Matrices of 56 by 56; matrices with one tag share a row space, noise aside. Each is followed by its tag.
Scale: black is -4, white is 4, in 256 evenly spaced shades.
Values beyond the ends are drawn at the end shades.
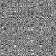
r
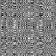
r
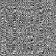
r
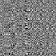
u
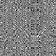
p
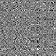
p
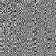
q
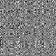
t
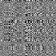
u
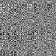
q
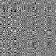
q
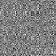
p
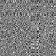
p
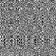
t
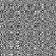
t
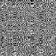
r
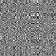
p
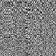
u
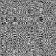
r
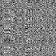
u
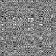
r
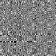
q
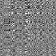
u
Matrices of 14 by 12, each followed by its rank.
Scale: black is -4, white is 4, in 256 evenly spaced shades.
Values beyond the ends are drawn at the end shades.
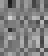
two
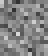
full rank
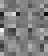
two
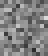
full rank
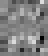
two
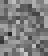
full rank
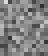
full rank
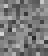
full rank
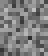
full rank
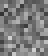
full rank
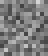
full rank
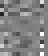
two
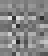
two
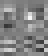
two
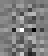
two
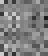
two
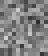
full rank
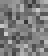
full rank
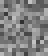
full rank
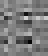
two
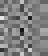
two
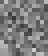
full rank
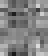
two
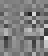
two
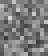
full rank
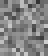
full rank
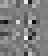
two
